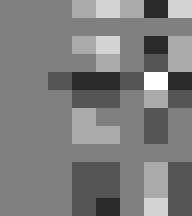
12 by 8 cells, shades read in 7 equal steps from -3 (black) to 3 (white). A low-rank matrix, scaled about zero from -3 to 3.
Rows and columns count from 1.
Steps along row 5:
same down down same up up down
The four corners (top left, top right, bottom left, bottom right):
0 2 0 -1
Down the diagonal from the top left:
0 0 0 0 -2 0 -1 0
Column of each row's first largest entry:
5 1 5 5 7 7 4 4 1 7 7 7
